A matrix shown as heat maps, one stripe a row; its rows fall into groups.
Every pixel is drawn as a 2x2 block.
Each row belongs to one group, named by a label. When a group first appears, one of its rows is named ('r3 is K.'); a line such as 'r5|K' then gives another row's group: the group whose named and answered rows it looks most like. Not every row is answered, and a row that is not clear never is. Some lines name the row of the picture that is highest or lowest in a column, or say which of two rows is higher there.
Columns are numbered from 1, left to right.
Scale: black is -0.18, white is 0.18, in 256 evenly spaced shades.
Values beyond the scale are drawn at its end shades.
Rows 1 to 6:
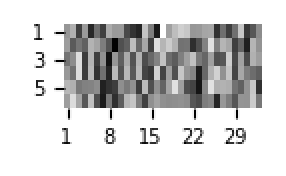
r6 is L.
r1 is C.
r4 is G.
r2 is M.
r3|G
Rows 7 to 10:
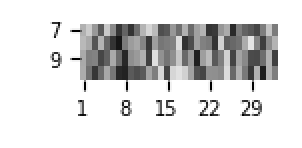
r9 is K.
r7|L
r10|M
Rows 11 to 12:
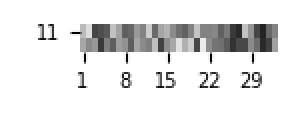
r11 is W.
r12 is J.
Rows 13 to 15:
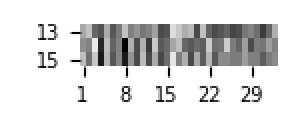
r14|G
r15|G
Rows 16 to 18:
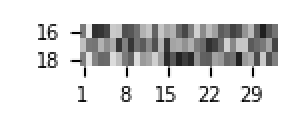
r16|W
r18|W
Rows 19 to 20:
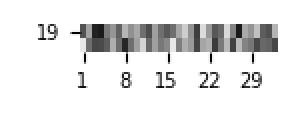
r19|J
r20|K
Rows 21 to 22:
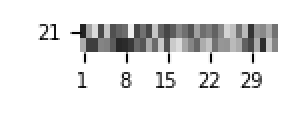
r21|G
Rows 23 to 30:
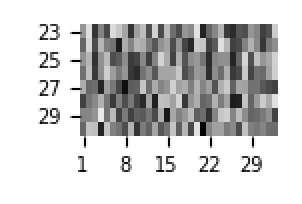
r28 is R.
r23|W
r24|C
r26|R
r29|M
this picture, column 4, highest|29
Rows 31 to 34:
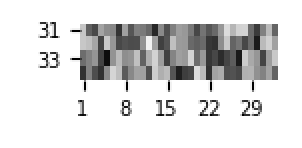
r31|M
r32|L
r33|J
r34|W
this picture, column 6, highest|34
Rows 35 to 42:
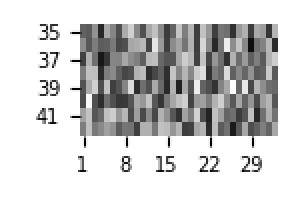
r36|K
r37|J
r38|L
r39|G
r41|W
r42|R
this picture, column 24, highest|40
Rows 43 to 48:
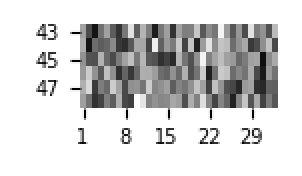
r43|C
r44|K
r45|C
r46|L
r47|W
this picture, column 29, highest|43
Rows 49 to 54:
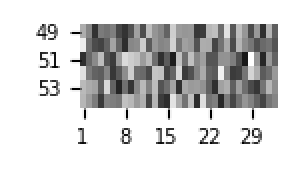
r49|M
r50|K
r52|C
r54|J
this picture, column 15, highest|50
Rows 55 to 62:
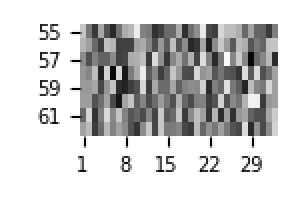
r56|L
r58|G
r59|L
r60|C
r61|R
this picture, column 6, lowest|58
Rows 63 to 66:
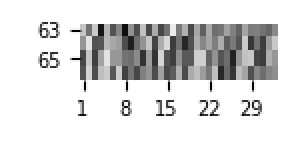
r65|R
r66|R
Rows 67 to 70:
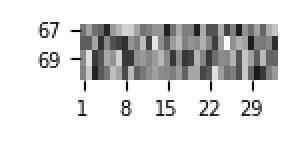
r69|W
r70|W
